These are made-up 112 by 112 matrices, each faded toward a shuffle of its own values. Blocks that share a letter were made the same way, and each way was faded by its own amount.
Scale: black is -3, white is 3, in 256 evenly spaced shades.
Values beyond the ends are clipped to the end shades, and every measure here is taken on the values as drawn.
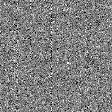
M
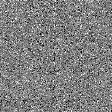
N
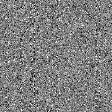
M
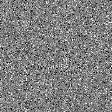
N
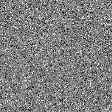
N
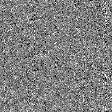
M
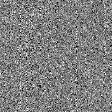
M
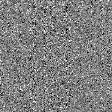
M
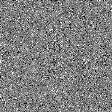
N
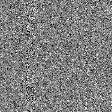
M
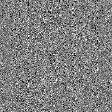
M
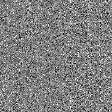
M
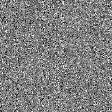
M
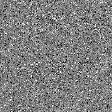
N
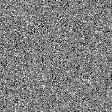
N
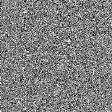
M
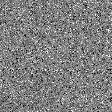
N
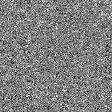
N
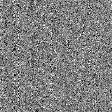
M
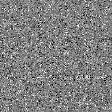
N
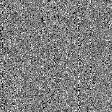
M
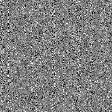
M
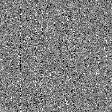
M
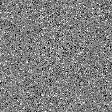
N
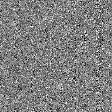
M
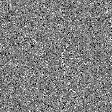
N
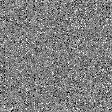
N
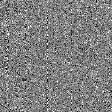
M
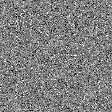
N
